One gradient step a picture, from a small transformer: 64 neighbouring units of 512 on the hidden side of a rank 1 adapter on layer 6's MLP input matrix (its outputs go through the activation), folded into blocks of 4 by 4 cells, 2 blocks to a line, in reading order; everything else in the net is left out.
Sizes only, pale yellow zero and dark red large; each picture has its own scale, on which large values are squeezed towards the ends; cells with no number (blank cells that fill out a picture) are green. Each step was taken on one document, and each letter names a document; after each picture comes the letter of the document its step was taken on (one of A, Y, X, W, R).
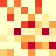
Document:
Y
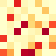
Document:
Y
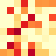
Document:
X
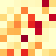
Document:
X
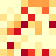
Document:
X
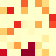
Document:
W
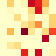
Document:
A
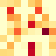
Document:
Y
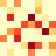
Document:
Y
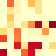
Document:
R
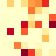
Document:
A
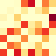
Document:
X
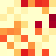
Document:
X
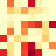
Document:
R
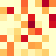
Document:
X
